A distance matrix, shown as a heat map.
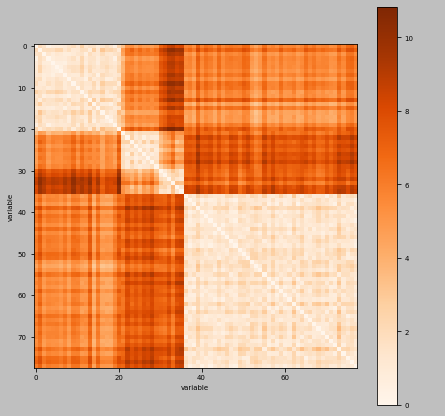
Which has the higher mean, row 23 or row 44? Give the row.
23
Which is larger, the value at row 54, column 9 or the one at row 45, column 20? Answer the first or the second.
the second
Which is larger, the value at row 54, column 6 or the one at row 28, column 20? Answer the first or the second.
the second
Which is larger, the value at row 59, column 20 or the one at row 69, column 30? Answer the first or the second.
the first
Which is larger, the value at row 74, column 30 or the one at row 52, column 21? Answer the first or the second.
the first
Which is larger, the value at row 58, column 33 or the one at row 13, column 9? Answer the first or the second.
the first
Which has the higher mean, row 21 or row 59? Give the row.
21
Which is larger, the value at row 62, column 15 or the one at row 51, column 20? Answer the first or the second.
the second
